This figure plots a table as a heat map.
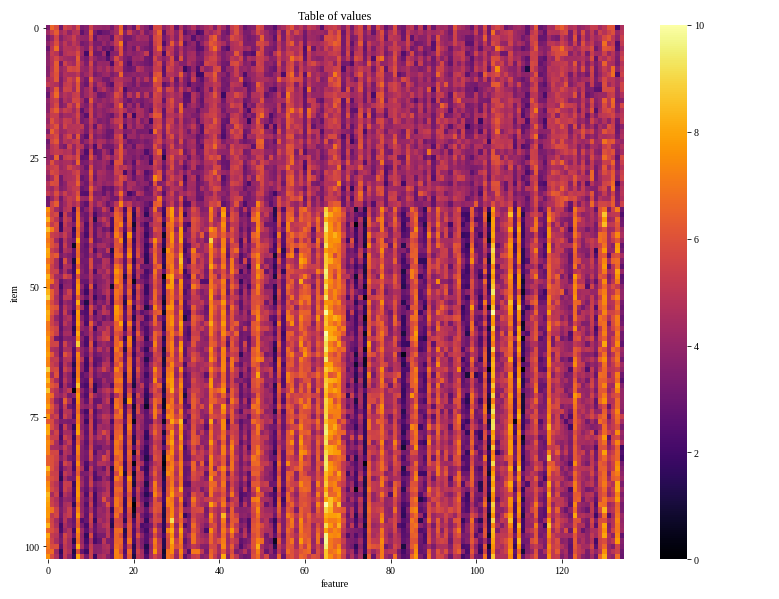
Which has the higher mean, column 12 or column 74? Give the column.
12
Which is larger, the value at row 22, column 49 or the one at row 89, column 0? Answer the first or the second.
the second
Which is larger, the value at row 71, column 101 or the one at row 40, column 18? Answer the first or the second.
the first
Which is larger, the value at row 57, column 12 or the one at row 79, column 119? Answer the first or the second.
the second
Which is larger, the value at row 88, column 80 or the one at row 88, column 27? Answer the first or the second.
the first
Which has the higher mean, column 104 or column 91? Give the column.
104
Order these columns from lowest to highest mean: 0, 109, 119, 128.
109, 128, 119, 0
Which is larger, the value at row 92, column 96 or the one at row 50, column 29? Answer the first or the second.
the second
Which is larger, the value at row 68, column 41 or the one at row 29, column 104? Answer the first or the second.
the first
